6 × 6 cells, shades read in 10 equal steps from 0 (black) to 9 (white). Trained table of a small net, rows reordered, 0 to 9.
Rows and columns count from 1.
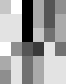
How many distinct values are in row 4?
6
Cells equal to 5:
3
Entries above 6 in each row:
2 2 3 2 3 3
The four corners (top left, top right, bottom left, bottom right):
7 5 5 8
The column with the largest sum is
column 2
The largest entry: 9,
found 2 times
